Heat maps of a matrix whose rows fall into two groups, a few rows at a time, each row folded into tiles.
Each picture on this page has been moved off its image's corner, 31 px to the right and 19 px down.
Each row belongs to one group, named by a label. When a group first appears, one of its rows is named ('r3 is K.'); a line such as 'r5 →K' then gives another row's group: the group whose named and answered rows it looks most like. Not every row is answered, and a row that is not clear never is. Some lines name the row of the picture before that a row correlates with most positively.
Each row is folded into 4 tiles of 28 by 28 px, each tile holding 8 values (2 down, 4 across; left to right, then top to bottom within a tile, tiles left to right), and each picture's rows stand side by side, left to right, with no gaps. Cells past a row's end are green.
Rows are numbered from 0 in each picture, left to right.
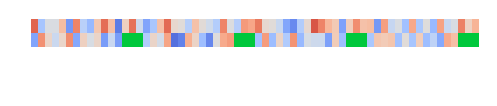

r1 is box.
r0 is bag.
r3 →bag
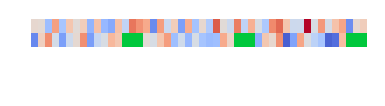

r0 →box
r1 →bag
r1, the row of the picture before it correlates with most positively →3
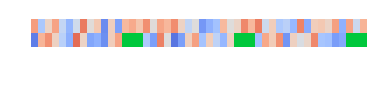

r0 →box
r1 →box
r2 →bag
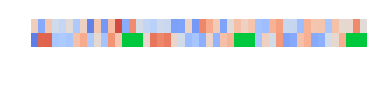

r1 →bag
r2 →box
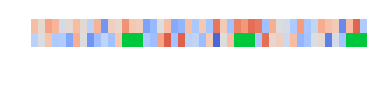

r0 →box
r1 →bag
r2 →bag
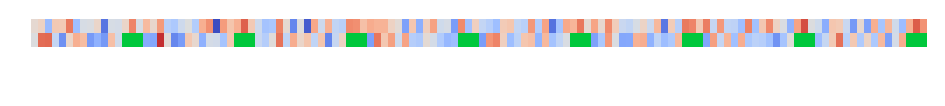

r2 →bag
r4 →box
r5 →box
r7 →bag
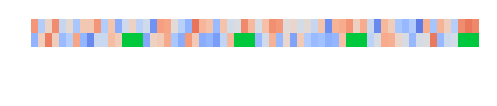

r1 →box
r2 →box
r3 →bag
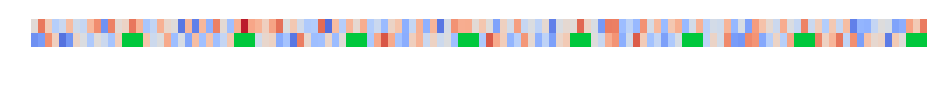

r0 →box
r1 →bag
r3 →box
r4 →box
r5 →box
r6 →box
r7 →bag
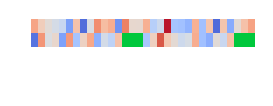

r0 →bag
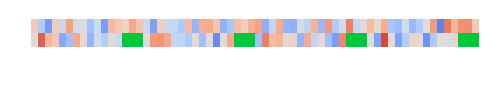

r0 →box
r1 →bag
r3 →box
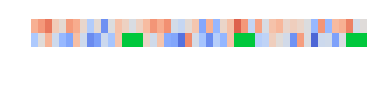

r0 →box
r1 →box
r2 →box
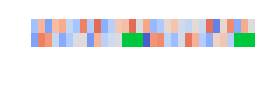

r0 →box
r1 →box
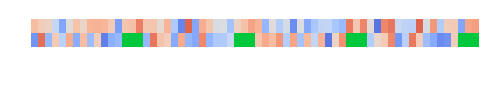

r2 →bag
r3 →box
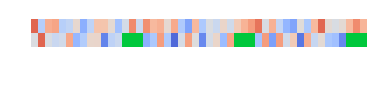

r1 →box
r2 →bag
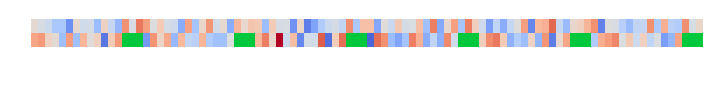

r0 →bag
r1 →bag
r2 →bag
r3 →box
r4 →bag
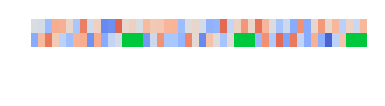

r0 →box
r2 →bag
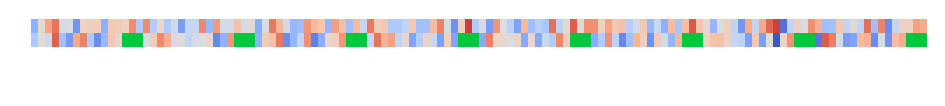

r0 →box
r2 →box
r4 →bag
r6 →bag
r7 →box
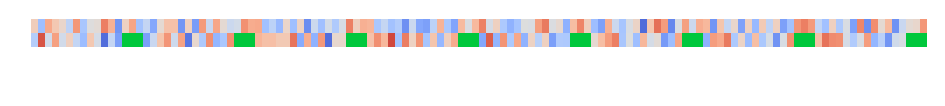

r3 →bag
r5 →bag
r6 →bag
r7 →bag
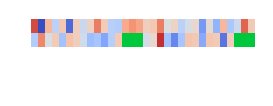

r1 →box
